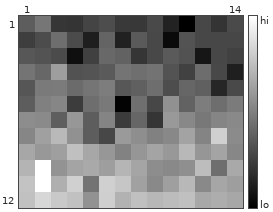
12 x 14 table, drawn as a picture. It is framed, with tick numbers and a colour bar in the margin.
Odd rows or columns: none. Ninth with the lowest average: top right. Average level on the scale: 50%. Ninth with the highest average: bottom left. Slope: up to the bottom. Stripes: none. Roughest part: centre.
